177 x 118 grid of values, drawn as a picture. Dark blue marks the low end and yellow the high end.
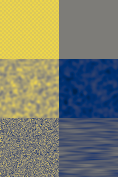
It is made of 3 by 2 panels. Panel 1,1: very high, checkered, faint in contrast. Panel 1,2: middling, flat. Panel 2,1: high, blotchy. Panel 2,2: very low, blotchy, faint in contrast. Panel 3,1: middling, fine-grained, strong in contrast. Panel 3,2: low, streaked across.
